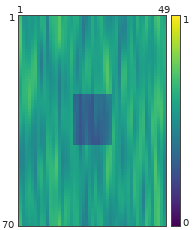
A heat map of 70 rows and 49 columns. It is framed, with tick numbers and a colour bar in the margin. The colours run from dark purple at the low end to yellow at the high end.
Ninth with the lowest average: centre. Odd patch: lower, in the centre. Slope: none. Histogram: skewed, a long tail of low values.
